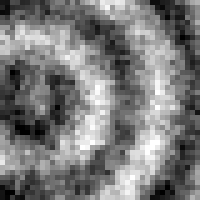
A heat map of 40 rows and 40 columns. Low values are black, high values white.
Slope: none. Seam: none. Rings: centred on the middle left. Grain: blotchy.
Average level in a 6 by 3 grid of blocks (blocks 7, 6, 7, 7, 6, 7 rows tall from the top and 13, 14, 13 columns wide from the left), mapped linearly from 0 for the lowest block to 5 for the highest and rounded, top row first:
2 3 2 | 5 3 3 | 1 4 4 | 0 4 4 | 3 4 4 | 1 4 2
